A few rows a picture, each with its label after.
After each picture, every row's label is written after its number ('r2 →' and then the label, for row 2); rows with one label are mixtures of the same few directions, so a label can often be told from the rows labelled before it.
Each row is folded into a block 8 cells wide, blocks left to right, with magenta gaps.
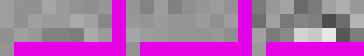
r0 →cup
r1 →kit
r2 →cup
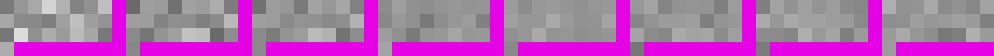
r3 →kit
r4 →cup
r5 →cup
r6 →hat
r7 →hat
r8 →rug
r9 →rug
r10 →cup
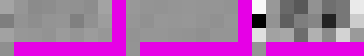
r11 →rug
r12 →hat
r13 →rug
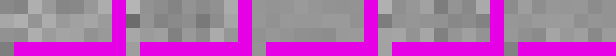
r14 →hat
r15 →rug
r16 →cup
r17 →cup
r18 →rug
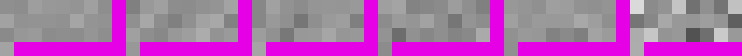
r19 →rug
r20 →hat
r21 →hat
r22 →kit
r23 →cup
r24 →cup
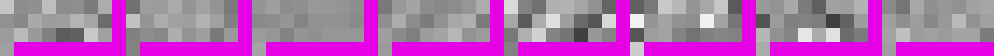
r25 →cup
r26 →rug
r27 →hat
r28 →hat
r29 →hat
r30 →rug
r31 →cup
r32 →kit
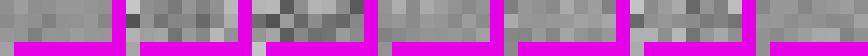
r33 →hat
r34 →rug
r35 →hat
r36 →kit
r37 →cup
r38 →cup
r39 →cup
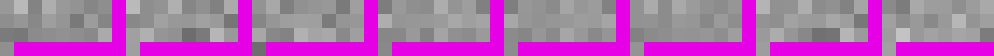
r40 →kit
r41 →cup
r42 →rug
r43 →cup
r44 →cup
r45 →kit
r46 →cup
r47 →kit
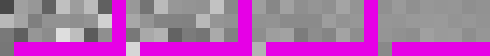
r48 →cup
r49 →rug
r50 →rug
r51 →rug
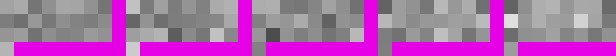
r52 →hat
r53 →rug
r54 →kit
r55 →cup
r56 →rug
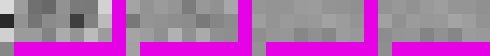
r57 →rug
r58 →cup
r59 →cup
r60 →cup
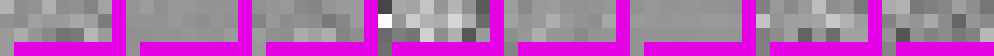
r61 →cup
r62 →kit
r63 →cup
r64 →rug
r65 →hat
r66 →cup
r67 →cup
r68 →kit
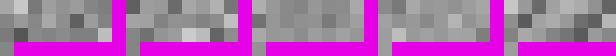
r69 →kit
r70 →cup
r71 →rug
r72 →kit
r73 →hat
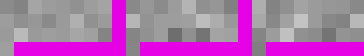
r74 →kit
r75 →cup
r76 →hat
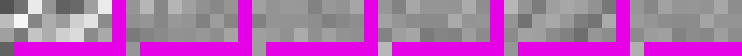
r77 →hat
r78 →kit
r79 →cup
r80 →rug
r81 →hat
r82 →rug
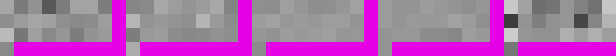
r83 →kit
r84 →rug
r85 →hat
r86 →cup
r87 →rug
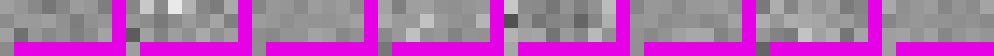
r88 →kit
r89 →kit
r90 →cup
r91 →hat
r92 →rug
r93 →cup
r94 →rug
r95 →cup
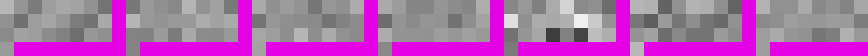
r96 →hat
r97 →cup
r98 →cup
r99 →rug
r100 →cup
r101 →hat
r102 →cup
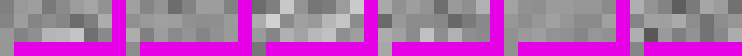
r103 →cup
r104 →kit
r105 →hat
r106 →cup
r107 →hat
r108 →kit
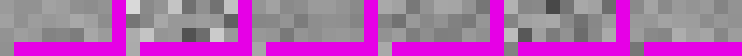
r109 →cup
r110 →cup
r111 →hat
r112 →hat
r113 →kit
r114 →rug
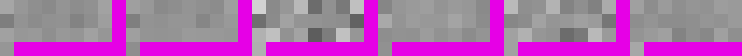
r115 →rug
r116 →rug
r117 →cup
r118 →rug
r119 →cup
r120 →rug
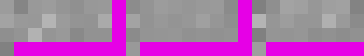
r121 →hat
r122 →rug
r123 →rug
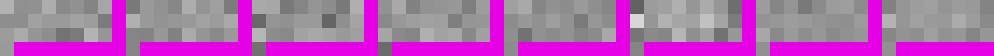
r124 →cup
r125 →cup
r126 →rug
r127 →rug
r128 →kit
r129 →rug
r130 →kit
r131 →rug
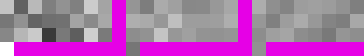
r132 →rug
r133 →hat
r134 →hat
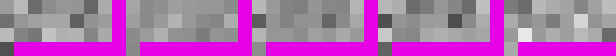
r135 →rug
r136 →hat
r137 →rug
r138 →rug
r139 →kit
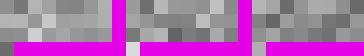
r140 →hat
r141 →rug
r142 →hat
